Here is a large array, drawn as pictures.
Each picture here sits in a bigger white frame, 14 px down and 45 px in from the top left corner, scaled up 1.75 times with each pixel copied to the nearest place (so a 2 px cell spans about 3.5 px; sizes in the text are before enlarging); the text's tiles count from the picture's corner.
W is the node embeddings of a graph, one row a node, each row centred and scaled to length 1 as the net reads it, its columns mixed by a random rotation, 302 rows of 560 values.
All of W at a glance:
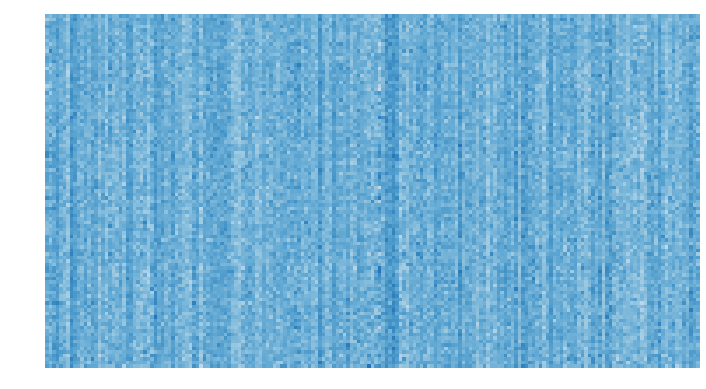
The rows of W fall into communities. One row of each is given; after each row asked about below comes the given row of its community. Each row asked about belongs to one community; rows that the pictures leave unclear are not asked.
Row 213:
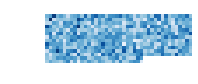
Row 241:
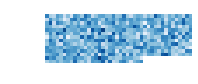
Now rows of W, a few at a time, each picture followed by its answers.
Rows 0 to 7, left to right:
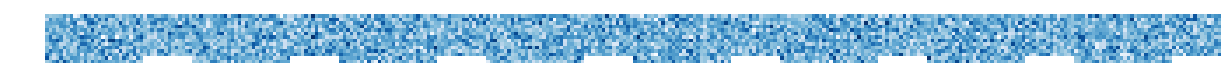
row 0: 241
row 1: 213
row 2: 241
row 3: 213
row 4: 241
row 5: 241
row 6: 241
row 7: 213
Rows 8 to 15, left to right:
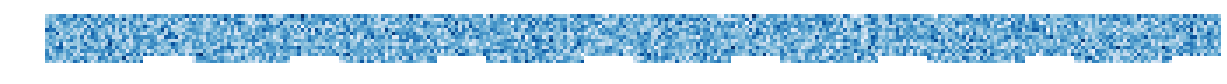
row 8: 241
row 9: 213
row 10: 213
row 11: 241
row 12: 213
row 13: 241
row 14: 241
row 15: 213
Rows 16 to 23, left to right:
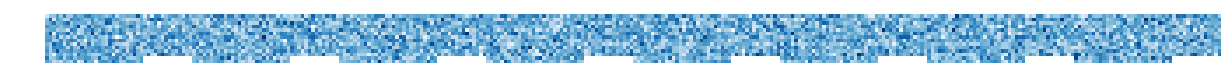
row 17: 213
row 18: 241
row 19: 213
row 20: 213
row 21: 213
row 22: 241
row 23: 241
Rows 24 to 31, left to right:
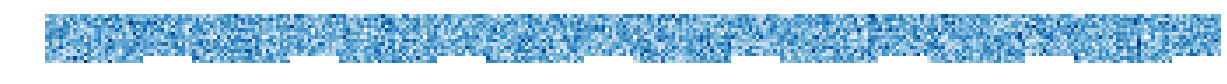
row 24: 241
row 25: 241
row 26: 241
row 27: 241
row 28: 213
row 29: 241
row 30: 213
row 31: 241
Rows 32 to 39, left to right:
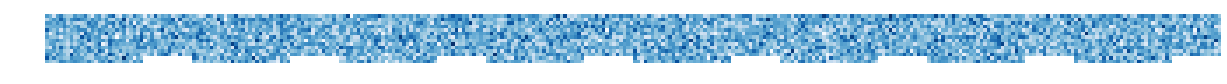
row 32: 241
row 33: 241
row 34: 213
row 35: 213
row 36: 241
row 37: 213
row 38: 213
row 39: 241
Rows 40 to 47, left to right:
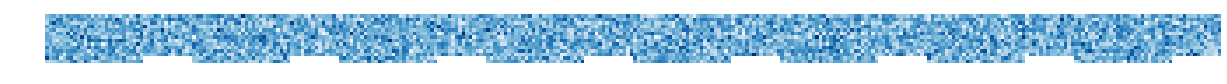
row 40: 241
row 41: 213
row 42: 241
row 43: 241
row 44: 241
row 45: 241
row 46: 241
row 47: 241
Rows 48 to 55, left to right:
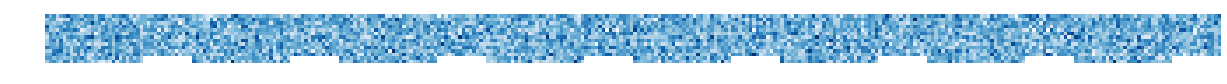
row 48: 213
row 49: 241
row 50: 241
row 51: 213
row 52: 241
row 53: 241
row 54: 213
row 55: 241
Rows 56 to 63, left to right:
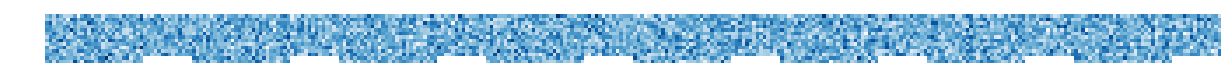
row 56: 241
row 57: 241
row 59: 213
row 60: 241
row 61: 241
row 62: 241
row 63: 241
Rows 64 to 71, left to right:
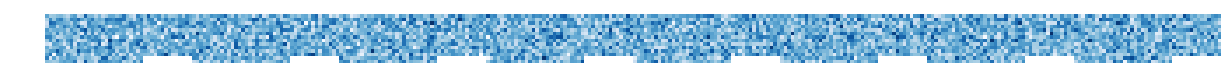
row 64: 241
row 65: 241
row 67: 213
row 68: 213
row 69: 213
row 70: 241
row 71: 241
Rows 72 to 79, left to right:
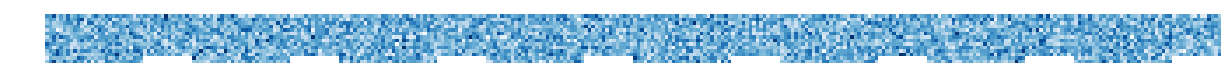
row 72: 213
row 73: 241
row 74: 241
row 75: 213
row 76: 241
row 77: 213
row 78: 213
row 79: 241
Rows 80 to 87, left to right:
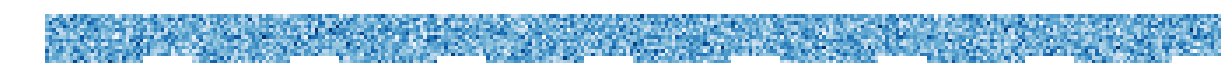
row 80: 241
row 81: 213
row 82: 241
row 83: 241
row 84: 213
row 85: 213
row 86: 241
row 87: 213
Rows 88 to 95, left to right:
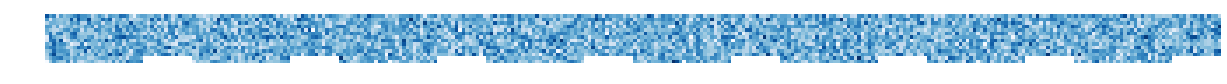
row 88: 213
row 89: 213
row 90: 241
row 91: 213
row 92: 241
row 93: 241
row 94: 241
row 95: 213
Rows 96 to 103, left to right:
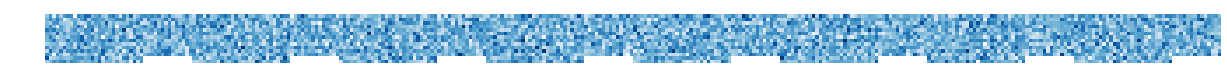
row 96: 241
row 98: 241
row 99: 241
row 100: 213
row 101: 241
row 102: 241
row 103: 241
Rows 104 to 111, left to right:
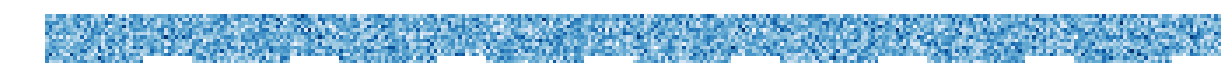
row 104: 241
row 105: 213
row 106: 241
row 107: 213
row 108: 213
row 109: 241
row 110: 213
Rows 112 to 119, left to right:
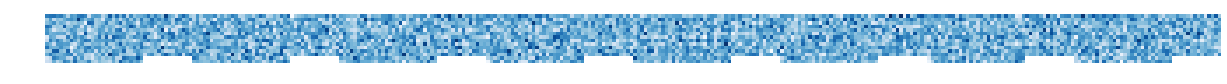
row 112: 213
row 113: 241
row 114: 213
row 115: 213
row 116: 241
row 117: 213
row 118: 213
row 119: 213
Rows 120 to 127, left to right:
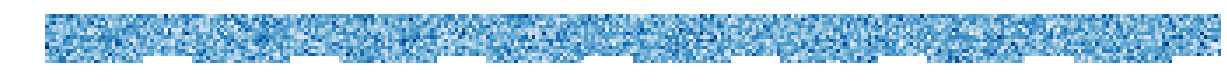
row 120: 213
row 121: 213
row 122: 213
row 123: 213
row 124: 241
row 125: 241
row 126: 213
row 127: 241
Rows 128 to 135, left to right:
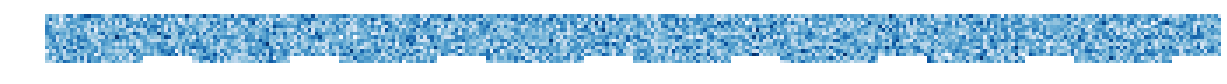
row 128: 213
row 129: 213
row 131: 241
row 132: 241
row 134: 241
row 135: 213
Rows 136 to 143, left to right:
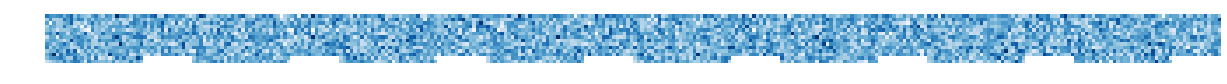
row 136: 213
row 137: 213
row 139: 213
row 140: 213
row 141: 241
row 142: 213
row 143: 213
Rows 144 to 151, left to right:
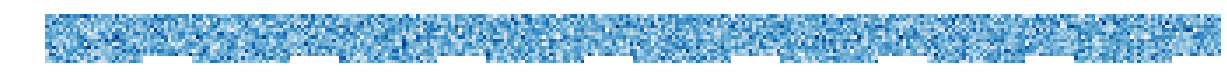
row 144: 213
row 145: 213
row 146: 241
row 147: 241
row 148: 241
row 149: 241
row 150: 213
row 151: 241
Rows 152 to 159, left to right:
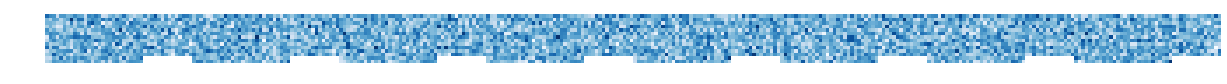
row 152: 213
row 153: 241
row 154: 213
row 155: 213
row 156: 213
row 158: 213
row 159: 241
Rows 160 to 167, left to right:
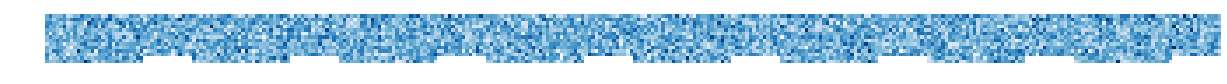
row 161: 241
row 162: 213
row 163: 241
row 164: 241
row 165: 213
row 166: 213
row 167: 213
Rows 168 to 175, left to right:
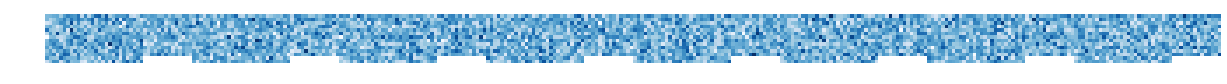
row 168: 213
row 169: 241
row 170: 213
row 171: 241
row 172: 241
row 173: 213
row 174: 241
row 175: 213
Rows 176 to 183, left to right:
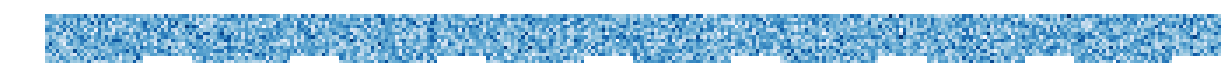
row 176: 213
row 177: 213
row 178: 241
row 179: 241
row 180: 241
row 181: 213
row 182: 241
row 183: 213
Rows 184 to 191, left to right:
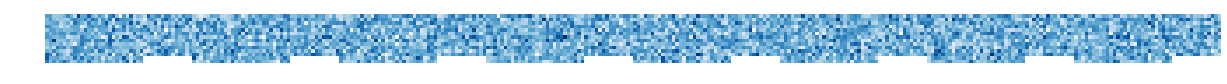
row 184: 241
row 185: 241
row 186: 241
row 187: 213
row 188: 241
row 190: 213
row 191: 241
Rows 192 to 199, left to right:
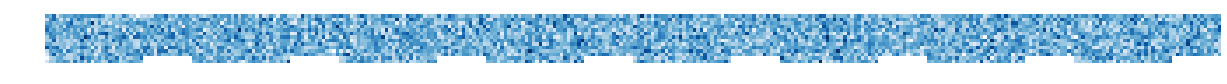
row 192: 213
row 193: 241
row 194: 213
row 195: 241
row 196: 213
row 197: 241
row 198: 241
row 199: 213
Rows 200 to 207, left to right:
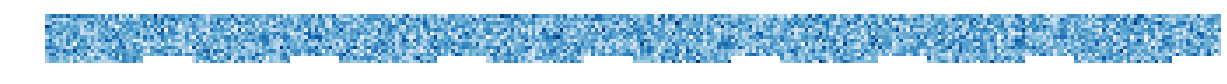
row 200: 213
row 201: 213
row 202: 241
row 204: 241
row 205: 241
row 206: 241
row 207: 241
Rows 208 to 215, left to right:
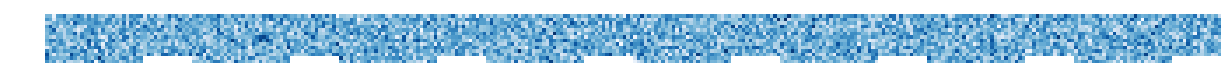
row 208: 241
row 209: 213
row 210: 241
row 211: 241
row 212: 213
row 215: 213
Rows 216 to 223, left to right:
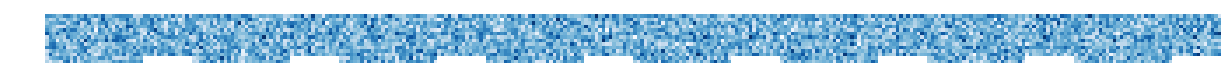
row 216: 213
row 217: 213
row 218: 213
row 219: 213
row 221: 213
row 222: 213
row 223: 213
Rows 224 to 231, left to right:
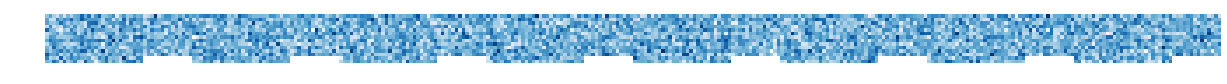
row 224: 241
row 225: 213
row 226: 213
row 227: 213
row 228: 241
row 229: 213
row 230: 213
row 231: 241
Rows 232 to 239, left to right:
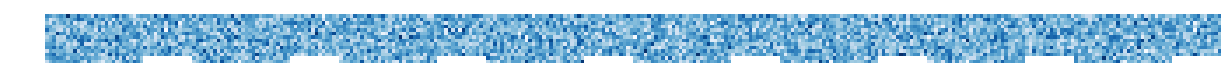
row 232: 213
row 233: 213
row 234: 213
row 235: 241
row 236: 213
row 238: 213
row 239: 241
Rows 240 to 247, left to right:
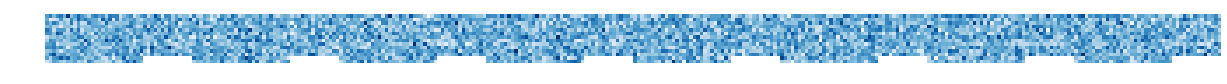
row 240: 213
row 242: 213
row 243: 213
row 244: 241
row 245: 241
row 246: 213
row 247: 213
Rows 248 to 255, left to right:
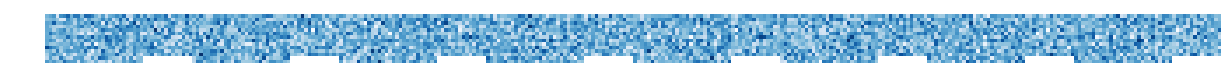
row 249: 213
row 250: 241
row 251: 241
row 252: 241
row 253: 213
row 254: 241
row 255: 241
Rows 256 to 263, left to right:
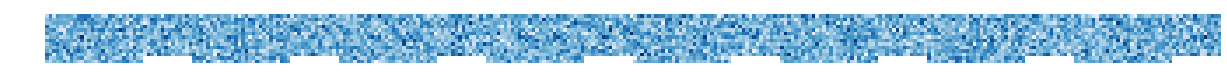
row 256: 241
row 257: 241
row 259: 213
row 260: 213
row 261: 213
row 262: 241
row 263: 241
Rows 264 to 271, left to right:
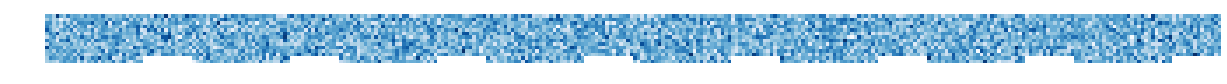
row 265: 213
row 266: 241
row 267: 241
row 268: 241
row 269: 241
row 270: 241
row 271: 241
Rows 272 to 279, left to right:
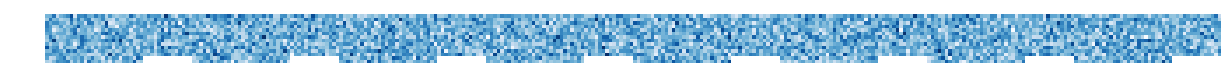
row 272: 213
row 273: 213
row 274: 241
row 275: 213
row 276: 241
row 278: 213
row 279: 241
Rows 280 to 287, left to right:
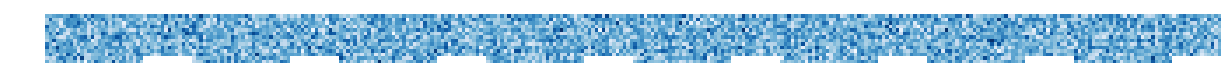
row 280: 213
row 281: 213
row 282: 241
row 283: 213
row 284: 213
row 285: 213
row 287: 241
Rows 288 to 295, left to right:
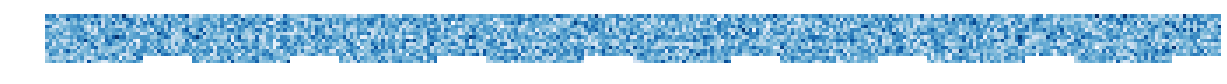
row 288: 213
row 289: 241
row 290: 241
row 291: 213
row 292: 213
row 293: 213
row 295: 213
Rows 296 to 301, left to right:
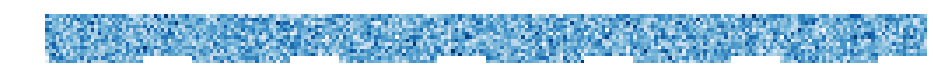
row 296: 213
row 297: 241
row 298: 213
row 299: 241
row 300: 213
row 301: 213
